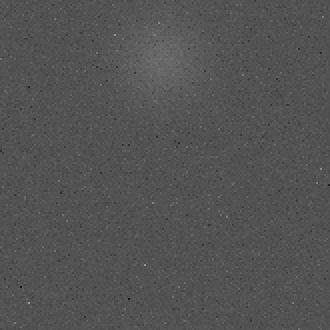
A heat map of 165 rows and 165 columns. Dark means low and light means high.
One bump rises in the top middle. No single row or column stands out from its neighbours. The ninth with the highest average is the top middle. Overall the values sit about 30% of the way up the scale. No regular stripes run through it.
